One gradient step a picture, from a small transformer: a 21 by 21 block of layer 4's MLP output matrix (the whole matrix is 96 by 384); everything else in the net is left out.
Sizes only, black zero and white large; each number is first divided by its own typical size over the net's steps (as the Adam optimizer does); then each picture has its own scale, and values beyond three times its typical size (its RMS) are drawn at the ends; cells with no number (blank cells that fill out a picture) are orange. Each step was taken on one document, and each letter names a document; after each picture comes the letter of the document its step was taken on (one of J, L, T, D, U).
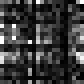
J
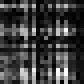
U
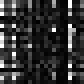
J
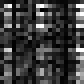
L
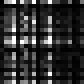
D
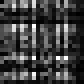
U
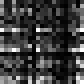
L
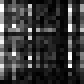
J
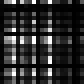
D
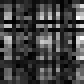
L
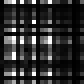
D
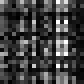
U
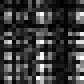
L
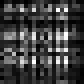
U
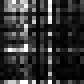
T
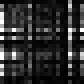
J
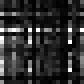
J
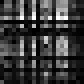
U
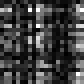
L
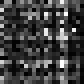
U
